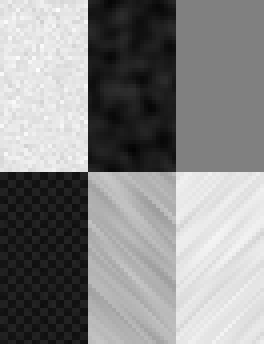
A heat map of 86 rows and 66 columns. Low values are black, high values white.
The table splits into 2 rows of 3 panels. Panel 1,1: very high, fine-grained, faint in contrast. Panel 1,2: very low, blotchy, faint in contrast. Panel 1,3: middling, flat. Panel 2,1: very low, checkered, faint in contrast. Panel 2,2: high, slanting down to the right, faint in contrast. Panel 2,3: very high, slanting up to the right, faint in contrast.
